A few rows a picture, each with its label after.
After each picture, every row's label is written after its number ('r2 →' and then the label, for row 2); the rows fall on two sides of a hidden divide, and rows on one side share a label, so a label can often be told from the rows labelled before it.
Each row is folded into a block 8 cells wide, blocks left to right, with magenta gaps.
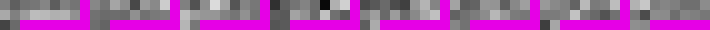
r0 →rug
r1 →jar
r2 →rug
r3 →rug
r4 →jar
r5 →rug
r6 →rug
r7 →rug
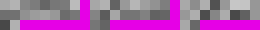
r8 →rug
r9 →rug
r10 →jar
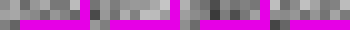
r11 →rug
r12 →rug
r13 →jar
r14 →rug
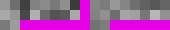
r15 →jar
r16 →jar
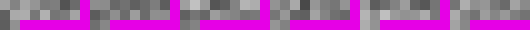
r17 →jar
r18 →jar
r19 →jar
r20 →jar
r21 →rug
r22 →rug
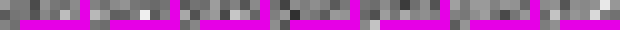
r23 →jar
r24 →rug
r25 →rug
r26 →jar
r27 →jar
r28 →jar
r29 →rug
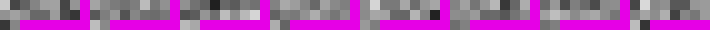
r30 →rug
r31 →jar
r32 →jar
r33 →jar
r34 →rug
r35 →rug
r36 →rug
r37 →rug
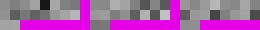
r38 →jar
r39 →rug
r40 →rug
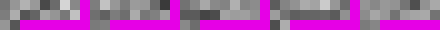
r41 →jar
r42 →jar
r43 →jar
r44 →jar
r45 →rug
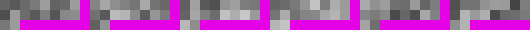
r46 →jar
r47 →jar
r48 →jar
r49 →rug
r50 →jar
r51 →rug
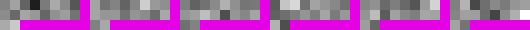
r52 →jar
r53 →jar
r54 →rug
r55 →jar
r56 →rug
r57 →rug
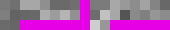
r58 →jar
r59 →jar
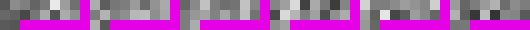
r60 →jar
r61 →rug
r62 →jar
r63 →jar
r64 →rug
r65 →rug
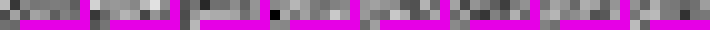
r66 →jar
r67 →jar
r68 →rug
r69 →jar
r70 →jar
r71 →jar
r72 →jar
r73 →jar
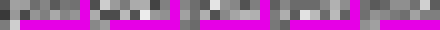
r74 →jar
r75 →rug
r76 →rug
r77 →jar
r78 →rug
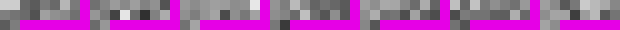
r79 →jar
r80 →jar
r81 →rug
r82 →jar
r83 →rug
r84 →jar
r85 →rug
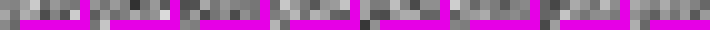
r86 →rug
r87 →jar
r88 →jar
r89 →rug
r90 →rug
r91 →rug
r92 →rug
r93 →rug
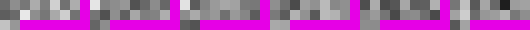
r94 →rug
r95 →jar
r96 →rug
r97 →rug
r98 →rug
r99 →rug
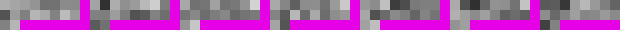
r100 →jar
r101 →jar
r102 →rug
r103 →rug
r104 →jar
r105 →rug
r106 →rug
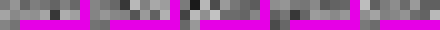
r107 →jar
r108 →rug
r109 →jar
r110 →jar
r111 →jar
